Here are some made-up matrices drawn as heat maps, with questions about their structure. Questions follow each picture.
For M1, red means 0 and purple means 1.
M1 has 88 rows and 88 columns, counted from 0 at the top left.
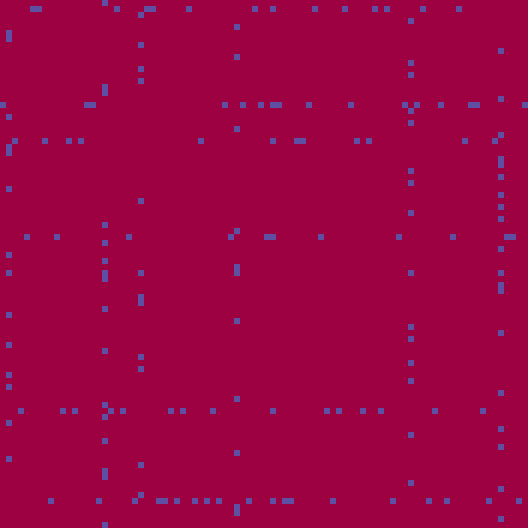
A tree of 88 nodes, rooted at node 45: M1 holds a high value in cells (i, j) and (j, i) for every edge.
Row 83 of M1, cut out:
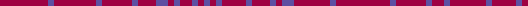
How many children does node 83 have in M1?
18
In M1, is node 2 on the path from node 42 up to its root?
no
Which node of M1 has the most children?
83
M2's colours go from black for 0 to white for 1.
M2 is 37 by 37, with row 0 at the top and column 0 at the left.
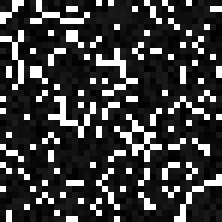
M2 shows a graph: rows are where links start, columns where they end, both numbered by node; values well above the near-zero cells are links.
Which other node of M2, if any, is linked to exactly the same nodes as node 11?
node 12
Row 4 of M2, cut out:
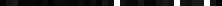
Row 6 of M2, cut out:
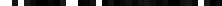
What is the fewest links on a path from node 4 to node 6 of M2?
4
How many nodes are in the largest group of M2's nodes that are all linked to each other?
3
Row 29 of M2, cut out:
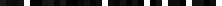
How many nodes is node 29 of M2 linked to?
6
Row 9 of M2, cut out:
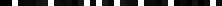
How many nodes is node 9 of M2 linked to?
8
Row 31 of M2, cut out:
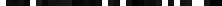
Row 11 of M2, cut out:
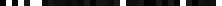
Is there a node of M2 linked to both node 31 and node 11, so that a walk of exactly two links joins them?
yes
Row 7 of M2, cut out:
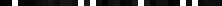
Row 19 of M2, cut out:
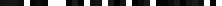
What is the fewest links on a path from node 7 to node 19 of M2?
3
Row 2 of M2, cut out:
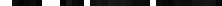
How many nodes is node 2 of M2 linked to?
7
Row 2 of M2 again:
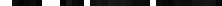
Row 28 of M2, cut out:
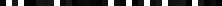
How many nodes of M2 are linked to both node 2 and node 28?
2
